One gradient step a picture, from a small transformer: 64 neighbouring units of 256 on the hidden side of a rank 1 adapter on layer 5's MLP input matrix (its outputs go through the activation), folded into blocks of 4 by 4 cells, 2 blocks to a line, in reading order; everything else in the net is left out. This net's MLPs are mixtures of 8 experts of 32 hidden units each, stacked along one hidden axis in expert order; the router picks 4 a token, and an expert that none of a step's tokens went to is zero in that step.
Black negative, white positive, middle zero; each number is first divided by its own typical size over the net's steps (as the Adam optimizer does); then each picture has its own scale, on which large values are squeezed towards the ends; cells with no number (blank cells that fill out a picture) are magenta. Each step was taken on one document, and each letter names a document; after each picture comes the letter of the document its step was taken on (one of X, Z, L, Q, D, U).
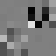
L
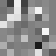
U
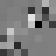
L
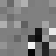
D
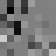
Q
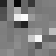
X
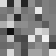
U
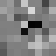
X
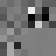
L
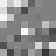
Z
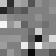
Q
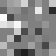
Q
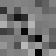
X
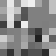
D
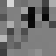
L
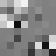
Q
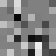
Q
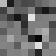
X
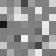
U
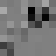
L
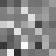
Q
